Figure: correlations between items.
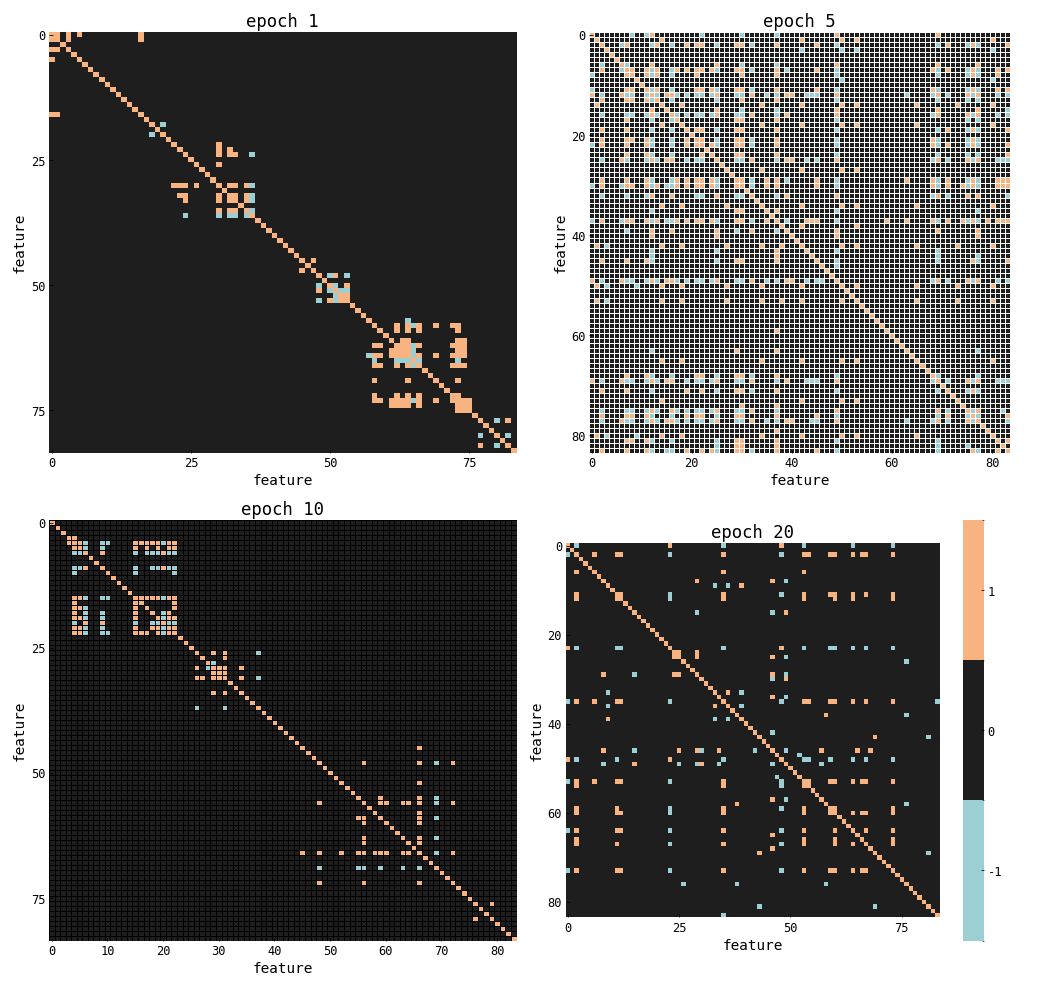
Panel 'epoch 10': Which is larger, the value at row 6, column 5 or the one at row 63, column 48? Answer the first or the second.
the second
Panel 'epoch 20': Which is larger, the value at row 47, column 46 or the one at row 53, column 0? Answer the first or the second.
the first
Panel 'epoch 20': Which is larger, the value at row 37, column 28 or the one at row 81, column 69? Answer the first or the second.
the first
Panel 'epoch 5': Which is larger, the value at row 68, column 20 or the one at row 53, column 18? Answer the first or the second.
the second
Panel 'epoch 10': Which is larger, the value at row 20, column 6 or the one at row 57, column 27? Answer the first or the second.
the first
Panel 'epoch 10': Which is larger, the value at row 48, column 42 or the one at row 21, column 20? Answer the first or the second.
the first
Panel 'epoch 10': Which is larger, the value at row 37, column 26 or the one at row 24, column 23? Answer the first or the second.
the second
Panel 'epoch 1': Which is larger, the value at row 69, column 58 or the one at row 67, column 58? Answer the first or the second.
the first
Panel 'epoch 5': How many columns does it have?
84
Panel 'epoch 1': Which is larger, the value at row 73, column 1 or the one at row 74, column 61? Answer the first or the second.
the second
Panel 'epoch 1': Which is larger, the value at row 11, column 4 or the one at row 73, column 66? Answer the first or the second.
the second
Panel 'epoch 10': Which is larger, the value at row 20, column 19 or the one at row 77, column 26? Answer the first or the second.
the second
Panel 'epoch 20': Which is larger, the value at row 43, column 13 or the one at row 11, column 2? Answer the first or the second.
the second
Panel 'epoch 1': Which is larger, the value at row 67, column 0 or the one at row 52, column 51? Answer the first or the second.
the first
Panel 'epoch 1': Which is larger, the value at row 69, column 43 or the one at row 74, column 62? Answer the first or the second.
the second
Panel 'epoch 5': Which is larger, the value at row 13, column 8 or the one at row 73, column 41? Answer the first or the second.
the first
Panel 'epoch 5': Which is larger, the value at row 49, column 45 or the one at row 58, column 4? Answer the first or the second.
the second
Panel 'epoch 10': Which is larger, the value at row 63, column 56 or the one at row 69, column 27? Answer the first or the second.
the first
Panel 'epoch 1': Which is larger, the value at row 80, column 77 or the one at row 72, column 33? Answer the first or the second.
the second
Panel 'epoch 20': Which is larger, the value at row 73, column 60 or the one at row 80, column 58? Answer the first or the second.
the first
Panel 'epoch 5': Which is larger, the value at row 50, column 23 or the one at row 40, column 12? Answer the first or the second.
the second
